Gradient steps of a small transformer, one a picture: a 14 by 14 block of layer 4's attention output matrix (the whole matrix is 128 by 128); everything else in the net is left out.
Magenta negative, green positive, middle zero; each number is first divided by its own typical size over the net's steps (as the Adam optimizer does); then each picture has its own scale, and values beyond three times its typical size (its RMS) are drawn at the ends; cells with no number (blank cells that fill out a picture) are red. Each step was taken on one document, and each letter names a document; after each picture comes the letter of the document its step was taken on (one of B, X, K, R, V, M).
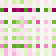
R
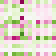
R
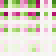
R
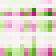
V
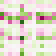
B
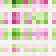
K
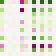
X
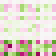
B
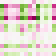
B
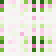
X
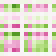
K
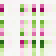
X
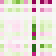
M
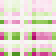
K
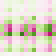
V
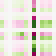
M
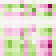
V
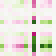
M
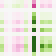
M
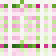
R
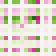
R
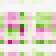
B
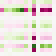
M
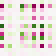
X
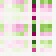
M
